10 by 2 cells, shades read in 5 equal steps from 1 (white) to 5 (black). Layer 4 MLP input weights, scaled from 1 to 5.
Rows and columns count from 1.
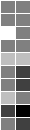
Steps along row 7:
up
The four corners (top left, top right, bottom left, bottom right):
3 3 3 4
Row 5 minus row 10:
-1 -2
